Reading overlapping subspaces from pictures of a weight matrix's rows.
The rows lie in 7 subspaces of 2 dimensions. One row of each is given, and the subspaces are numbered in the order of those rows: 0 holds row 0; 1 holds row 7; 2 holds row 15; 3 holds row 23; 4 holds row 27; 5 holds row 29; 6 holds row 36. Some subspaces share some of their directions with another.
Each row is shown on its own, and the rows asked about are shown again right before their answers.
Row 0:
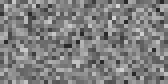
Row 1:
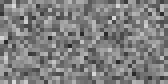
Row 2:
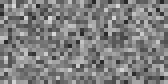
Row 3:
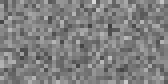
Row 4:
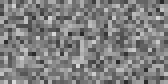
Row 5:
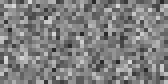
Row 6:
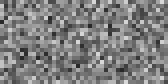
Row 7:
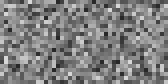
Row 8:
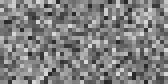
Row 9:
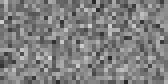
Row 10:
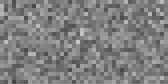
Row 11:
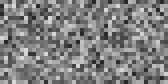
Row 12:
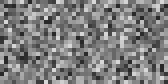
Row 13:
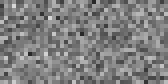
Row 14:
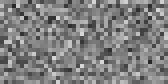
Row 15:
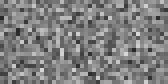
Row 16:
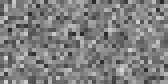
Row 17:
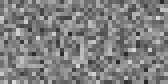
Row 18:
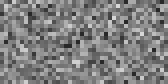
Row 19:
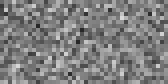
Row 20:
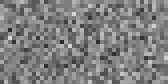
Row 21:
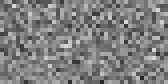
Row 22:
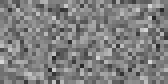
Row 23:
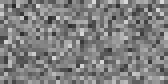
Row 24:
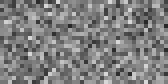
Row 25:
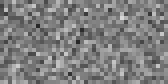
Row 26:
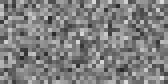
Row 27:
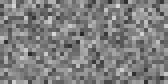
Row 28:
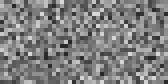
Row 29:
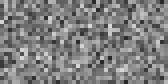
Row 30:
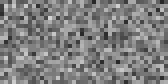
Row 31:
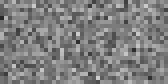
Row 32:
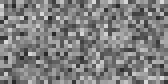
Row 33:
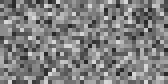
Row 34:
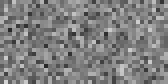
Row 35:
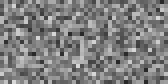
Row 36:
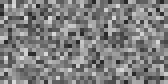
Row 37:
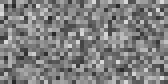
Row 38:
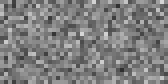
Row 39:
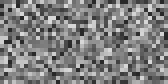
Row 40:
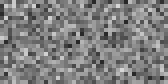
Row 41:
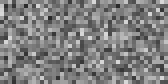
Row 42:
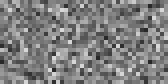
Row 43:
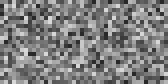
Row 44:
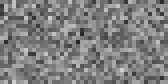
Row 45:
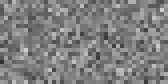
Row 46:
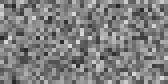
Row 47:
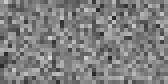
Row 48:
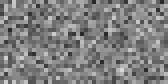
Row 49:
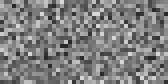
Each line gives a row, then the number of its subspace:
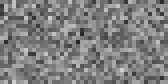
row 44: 1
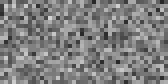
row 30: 4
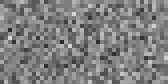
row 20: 6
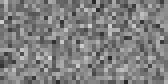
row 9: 5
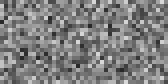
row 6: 5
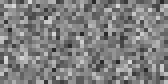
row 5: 1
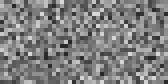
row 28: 0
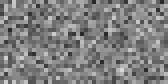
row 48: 6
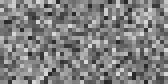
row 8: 4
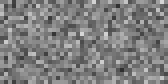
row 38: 6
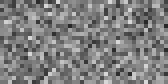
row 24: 4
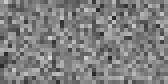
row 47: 5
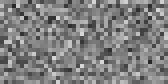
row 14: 3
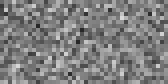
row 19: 1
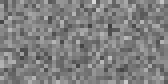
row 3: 5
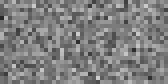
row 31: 2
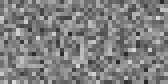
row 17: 2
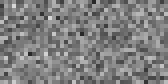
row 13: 0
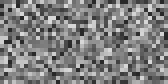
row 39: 3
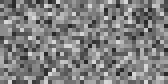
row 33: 4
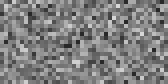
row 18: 0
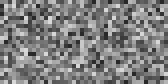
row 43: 2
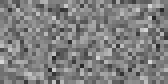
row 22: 3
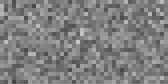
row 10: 1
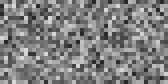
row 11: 6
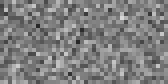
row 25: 1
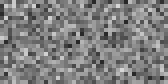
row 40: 2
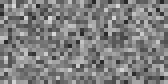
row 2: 3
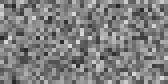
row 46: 6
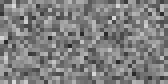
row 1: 5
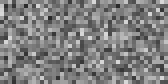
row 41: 4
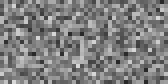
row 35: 2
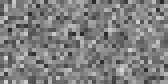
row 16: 6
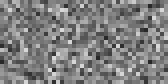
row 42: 3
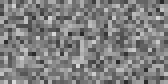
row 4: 2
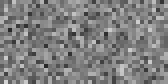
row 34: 6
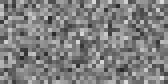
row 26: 5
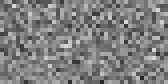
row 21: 0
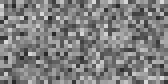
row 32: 0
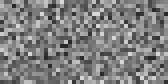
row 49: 0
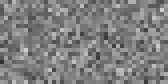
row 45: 3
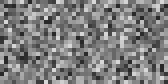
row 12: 1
